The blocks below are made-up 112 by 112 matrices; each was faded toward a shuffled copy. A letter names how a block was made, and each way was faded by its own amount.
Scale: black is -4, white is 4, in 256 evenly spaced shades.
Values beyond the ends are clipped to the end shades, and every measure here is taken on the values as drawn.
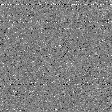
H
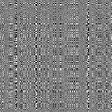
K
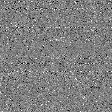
H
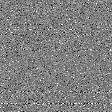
H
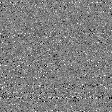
H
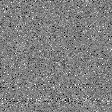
H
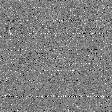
H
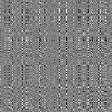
K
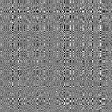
K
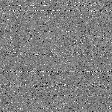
H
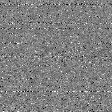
H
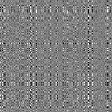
K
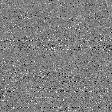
H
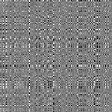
K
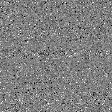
H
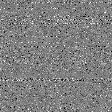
H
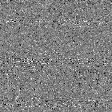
H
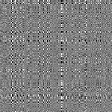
K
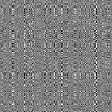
K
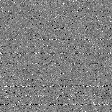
H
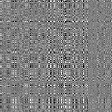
K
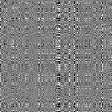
K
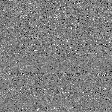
H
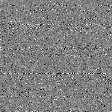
H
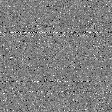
H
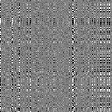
K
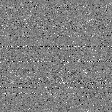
H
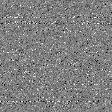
H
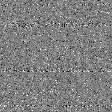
H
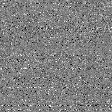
H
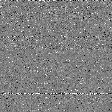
H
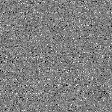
H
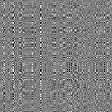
K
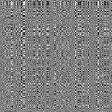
K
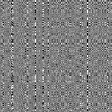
K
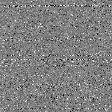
H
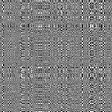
K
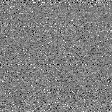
H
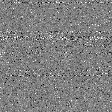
H
